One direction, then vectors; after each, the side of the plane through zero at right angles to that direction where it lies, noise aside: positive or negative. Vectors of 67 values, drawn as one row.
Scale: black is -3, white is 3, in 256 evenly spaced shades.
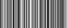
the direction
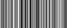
negative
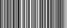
positive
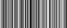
negative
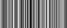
negative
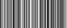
positive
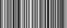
positive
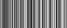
negative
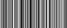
negative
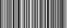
positive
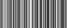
positive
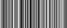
negative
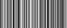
positive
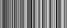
negative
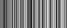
negative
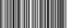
positive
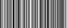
positive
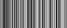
negative
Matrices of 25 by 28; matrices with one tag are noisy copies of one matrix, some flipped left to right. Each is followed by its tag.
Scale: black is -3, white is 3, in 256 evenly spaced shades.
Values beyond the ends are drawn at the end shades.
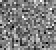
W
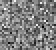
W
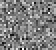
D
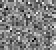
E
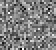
D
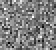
W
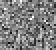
W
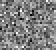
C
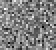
W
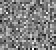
D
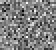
C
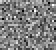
C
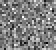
W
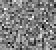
W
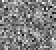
E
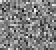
C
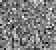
W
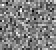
C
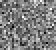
W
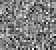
D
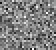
D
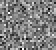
D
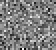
D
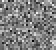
E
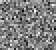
C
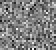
D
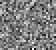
D
